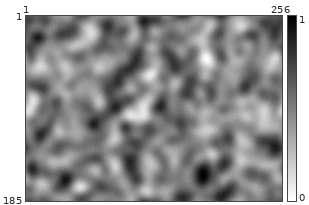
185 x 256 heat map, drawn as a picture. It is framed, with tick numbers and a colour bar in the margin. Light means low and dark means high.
The halves do not mirror each other. There is no overall slope. There is no seam. There are no lone odd cells. The field is smooth, with broad soft blobs. The values follow a bell shape. On average the colour sits 50% of the way up the scale. No single row or column stands out from its neighbours.
